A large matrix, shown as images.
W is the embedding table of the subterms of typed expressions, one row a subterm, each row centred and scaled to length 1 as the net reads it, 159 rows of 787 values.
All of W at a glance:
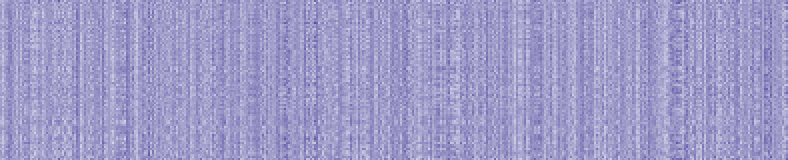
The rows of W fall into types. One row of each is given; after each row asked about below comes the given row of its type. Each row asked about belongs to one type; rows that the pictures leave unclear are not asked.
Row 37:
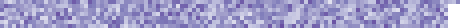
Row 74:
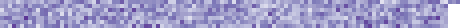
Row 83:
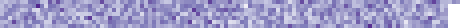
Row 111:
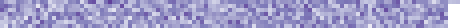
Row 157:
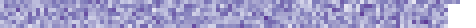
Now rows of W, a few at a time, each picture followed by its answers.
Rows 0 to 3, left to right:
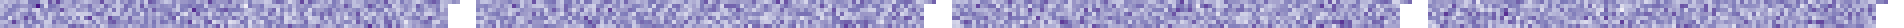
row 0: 83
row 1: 37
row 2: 83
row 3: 74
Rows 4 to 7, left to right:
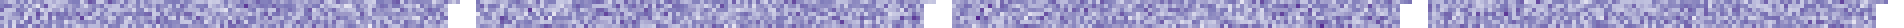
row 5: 111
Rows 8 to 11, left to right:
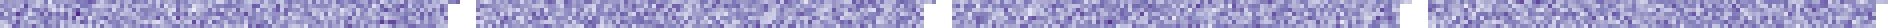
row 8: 74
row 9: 37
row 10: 83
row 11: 111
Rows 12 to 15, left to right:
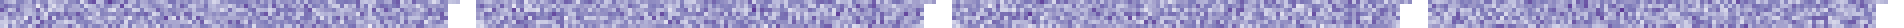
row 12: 111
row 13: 111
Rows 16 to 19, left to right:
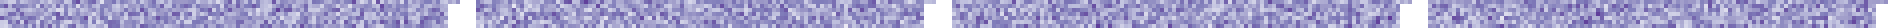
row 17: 111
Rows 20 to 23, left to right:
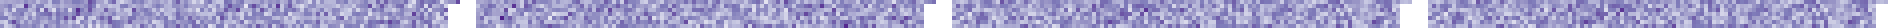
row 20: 37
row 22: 83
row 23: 83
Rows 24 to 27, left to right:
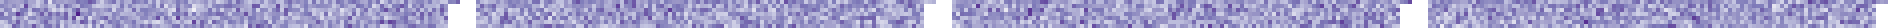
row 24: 74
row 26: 157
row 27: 157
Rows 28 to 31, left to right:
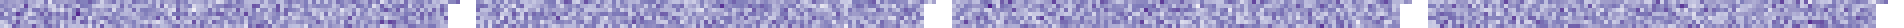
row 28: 74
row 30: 83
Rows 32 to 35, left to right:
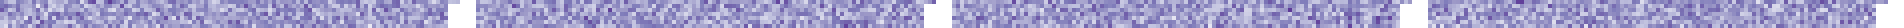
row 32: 111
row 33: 37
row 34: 74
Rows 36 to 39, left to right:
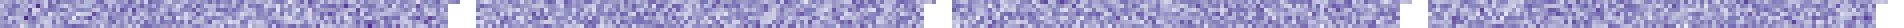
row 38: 111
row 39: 111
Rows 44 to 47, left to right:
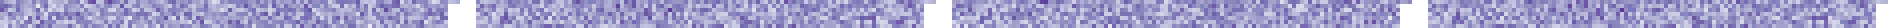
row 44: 111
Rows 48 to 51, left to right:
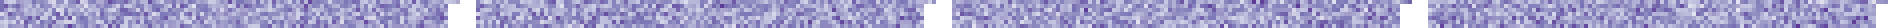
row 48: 111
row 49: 37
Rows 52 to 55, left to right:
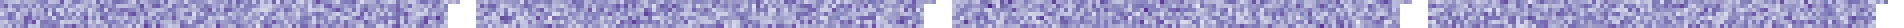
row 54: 83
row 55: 37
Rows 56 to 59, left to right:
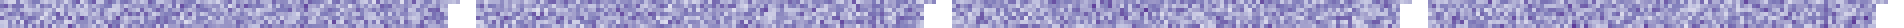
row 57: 74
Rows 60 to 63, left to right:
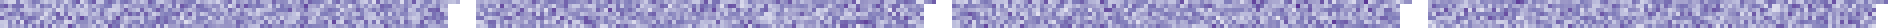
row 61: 74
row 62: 83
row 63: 157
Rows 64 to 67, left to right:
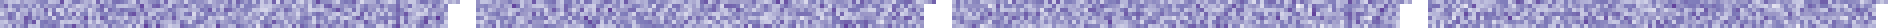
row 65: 37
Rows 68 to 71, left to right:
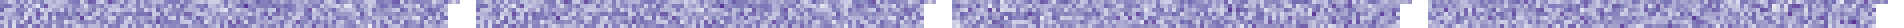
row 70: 111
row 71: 157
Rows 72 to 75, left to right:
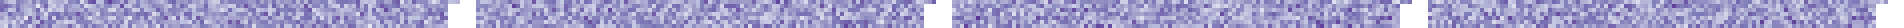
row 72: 111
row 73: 37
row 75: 37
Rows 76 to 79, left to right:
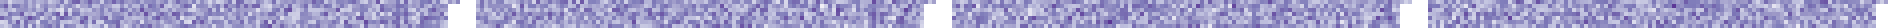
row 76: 74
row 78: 83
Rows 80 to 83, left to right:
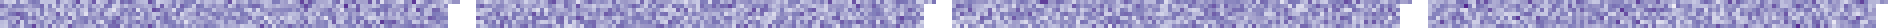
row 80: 83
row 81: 37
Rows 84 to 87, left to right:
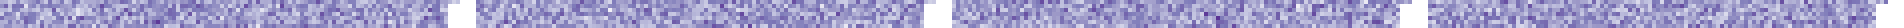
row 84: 83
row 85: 111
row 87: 37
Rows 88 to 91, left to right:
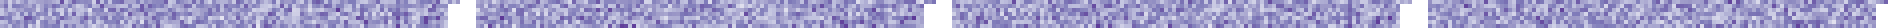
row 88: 74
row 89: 74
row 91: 37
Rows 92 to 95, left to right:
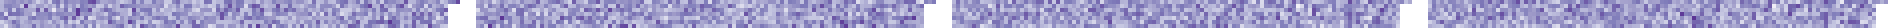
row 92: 157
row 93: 74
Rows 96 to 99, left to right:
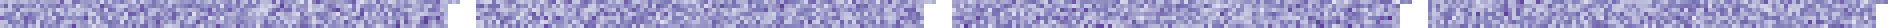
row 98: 74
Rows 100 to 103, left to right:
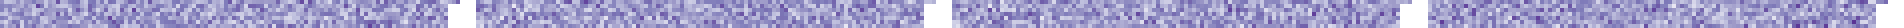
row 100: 37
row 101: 111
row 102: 111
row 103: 74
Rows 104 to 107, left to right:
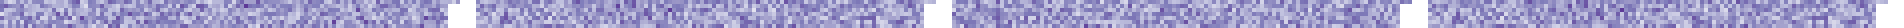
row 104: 37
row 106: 74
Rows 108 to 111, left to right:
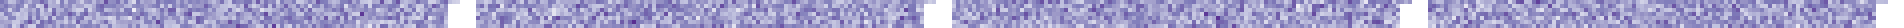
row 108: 111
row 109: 83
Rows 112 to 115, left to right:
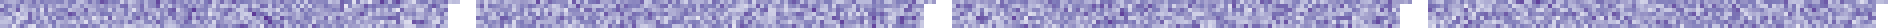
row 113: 74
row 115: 111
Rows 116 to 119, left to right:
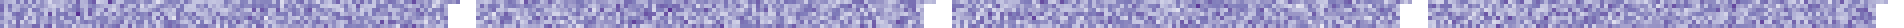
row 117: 83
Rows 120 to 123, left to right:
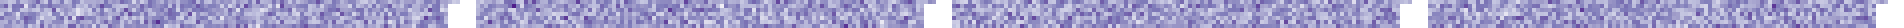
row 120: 83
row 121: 83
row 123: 83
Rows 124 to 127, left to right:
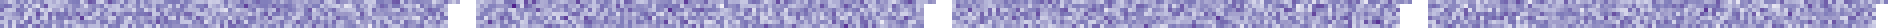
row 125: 83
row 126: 157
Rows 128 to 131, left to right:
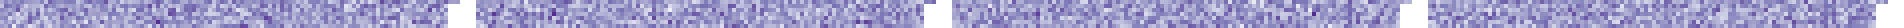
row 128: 157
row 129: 74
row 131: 74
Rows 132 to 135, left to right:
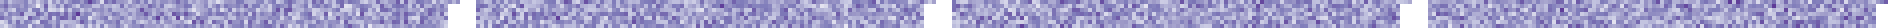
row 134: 111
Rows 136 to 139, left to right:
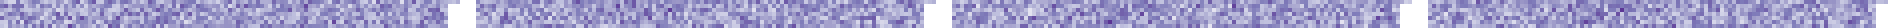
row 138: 83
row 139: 83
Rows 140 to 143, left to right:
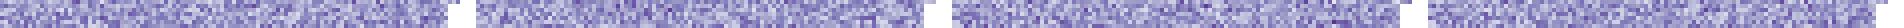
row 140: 37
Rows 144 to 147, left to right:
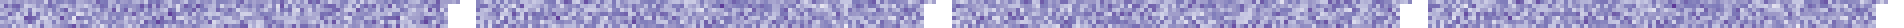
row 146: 37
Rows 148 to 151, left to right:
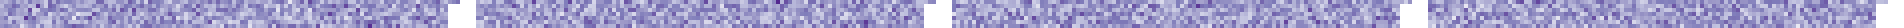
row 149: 83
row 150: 37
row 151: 111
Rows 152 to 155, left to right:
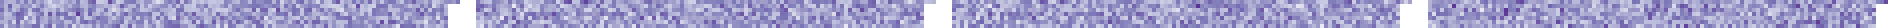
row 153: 111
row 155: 157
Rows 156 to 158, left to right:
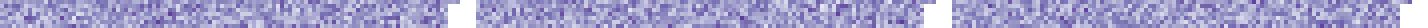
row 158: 37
